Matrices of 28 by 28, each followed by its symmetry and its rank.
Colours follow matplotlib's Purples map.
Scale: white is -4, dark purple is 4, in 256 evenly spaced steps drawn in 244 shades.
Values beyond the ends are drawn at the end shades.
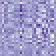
neither, rank three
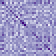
symmetric, rank five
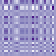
neither, rank one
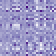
neither, rank three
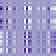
neither, rank one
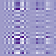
neither, rank one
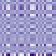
neither, rank one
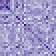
symmetric, rank five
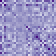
symmetric, rank five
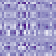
neither, rank two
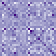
symmetric, rank five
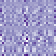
neither, rank three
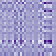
neither, rank two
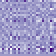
neither, rank three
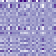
neither, rank two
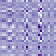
neither, rank two
